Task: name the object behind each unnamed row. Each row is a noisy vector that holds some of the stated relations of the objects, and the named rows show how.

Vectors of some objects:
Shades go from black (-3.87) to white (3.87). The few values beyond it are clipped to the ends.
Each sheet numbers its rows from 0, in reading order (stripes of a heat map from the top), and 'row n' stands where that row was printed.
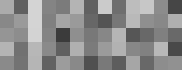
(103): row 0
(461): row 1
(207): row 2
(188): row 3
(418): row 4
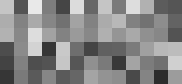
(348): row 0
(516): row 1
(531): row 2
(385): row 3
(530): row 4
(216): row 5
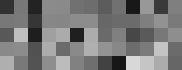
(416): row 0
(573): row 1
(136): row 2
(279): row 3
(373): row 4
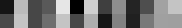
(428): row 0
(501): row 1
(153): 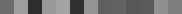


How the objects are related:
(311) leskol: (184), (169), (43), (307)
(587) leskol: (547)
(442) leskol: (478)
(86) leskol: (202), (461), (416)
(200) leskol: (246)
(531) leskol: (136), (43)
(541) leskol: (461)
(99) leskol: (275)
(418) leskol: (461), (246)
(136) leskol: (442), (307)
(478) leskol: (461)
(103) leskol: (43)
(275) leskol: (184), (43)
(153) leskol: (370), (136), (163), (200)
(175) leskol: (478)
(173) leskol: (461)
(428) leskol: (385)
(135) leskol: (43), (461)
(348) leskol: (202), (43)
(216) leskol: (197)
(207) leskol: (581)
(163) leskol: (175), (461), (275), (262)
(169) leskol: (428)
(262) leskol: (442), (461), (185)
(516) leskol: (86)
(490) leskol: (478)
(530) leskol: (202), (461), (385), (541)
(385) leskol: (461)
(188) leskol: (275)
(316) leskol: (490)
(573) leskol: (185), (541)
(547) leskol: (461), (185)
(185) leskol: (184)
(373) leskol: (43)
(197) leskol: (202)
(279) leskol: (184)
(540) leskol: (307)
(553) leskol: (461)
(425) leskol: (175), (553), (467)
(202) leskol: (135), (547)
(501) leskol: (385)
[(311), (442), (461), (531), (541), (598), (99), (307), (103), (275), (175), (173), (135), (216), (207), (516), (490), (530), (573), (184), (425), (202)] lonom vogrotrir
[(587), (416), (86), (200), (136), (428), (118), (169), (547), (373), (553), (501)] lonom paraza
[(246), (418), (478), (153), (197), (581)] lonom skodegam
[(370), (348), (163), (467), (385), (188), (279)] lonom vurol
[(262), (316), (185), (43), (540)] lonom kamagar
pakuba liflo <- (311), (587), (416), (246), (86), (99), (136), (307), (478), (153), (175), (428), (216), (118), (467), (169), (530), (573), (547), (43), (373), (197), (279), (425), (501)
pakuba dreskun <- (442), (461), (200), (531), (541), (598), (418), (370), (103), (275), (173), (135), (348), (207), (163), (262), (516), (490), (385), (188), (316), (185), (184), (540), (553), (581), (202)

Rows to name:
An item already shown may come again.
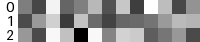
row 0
(135)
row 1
(385)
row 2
(185)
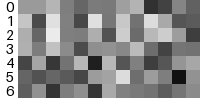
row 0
(200)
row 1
(348)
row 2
(103)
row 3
(581)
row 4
(169)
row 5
(197)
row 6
(467)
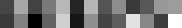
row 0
(169)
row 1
(478)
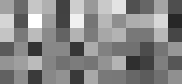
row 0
(184)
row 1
(275)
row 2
(188)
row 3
(467)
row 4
(200)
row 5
(467)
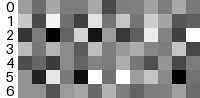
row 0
(262)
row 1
(348)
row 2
(478)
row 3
(188)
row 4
(587)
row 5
(202)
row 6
(311)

